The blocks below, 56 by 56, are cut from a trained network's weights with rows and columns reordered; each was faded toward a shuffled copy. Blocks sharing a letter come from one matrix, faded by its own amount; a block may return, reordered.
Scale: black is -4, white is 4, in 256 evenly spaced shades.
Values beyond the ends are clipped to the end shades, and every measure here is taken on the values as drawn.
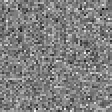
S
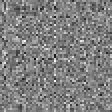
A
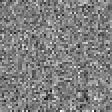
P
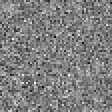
S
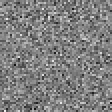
S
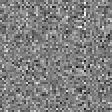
A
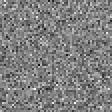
P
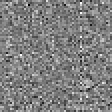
A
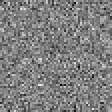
A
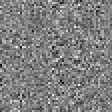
A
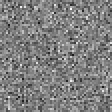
S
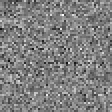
P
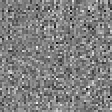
A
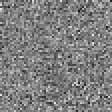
S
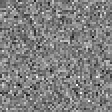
P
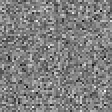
S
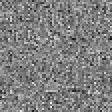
S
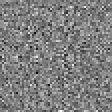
A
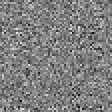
A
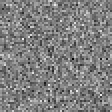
S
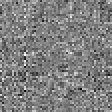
A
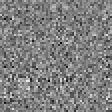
A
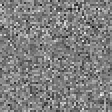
S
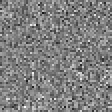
S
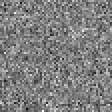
S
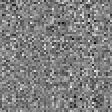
A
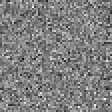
S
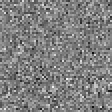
S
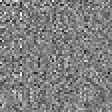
A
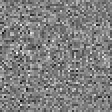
A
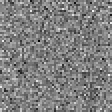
S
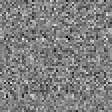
A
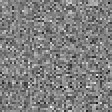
A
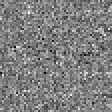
P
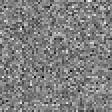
P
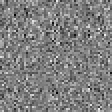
A
